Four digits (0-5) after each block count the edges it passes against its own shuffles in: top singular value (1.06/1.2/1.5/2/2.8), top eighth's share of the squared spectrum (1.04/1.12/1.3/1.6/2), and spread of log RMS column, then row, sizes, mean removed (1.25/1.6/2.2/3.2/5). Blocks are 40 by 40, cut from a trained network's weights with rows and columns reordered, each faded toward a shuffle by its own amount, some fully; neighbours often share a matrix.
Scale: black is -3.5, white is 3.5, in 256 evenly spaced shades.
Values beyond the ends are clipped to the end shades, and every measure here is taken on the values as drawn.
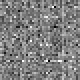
2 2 0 2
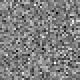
0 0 0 0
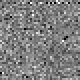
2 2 0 1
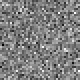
2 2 0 0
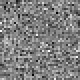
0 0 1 0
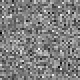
2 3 0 1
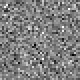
2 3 0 1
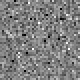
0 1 0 0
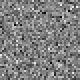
0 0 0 0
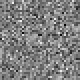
2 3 1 0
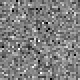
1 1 0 0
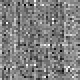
3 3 0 2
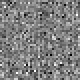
2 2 0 2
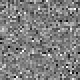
1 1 0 1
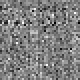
2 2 0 2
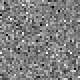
0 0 0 0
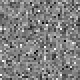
1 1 0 0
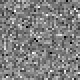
0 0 0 0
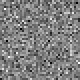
1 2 0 0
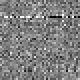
3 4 0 2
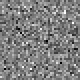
2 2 0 1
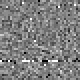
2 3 0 1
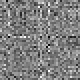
3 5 2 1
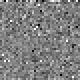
2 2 0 1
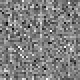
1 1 0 0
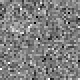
0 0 0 0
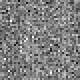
1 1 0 0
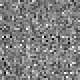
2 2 0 1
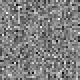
1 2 0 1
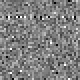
2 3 0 1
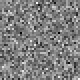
1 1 0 0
